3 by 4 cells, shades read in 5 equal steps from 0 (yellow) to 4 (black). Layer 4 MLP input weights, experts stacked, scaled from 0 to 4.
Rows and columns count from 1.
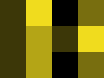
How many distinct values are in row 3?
4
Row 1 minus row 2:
0 -1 1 2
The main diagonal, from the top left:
3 1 4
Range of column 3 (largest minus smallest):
1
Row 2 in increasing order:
0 1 3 3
